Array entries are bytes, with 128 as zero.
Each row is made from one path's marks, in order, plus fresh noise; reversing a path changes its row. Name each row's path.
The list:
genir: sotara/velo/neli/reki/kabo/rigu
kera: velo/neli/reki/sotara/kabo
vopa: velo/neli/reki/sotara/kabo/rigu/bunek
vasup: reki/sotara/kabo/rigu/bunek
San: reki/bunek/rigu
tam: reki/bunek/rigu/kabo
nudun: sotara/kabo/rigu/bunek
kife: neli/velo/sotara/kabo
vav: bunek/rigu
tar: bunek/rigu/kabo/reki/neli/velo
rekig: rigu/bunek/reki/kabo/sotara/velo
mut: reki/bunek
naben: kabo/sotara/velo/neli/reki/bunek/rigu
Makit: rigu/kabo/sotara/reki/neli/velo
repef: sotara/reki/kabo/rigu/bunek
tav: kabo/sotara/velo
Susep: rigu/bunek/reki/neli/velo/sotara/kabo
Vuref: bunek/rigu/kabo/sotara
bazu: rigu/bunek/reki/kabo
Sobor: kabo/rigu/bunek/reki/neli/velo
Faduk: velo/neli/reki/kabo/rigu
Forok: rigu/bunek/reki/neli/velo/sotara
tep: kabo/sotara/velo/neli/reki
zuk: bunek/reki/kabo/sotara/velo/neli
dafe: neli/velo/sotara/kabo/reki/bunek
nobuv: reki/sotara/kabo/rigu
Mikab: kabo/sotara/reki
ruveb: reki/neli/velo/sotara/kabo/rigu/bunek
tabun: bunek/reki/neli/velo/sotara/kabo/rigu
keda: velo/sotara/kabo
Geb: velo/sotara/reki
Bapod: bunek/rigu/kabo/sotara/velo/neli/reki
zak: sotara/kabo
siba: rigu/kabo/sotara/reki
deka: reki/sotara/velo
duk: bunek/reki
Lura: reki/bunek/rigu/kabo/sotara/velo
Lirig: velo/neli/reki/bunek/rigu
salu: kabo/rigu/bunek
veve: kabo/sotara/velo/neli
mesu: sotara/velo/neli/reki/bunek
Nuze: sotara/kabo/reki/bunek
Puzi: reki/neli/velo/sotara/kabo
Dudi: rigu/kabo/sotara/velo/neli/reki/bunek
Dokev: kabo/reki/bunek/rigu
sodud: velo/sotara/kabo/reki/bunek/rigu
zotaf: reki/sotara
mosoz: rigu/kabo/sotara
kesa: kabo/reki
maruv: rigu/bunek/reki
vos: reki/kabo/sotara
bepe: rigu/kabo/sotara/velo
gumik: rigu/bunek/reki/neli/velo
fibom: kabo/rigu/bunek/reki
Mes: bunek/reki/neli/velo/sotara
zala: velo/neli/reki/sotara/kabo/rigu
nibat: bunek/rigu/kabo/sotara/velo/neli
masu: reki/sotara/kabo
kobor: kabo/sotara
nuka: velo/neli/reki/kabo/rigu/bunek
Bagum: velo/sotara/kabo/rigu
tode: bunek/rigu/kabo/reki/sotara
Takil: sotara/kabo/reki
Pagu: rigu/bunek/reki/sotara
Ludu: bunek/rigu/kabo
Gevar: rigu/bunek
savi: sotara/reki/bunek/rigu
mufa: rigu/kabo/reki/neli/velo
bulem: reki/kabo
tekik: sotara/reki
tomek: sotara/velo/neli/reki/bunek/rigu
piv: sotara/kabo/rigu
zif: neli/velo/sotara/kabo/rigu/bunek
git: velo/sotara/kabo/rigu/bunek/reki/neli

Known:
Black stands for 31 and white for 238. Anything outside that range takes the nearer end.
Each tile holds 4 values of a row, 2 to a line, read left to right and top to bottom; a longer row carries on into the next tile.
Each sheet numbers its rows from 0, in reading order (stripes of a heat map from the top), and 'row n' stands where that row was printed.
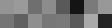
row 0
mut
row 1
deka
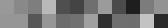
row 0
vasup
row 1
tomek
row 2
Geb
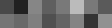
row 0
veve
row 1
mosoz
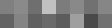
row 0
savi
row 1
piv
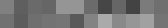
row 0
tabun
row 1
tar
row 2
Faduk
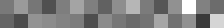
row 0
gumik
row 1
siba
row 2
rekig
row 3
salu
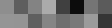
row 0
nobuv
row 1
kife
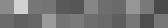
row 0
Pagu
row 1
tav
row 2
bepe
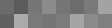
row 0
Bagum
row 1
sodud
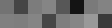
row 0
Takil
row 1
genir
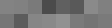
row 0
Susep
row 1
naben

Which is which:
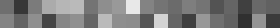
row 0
zotaf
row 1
tam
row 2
fibom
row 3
Forok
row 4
Mes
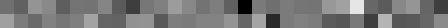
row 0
Mikab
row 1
Lirig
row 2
keda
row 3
Lura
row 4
Puzi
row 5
Nuze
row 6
Vuref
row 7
nibat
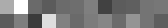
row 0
Ludu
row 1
mufa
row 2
zif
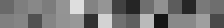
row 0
kobor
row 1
Dokev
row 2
mesu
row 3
zala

